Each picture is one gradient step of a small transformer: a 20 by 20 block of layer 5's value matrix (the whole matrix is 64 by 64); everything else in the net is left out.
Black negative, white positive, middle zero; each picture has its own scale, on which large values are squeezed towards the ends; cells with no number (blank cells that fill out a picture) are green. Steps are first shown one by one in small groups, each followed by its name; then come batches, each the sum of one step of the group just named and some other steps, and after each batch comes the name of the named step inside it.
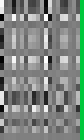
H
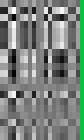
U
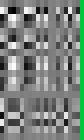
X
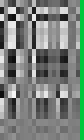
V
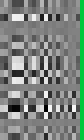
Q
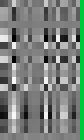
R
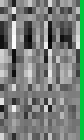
R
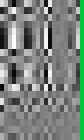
Q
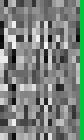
R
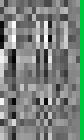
V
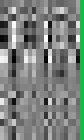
U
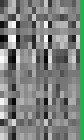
V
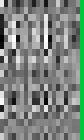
H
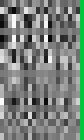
X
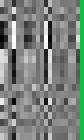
U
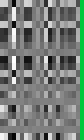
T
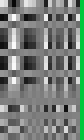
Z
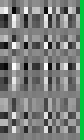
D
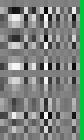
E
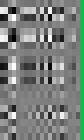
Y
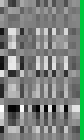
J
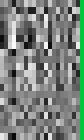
E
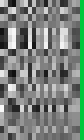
J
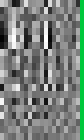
Z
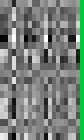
T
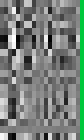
T
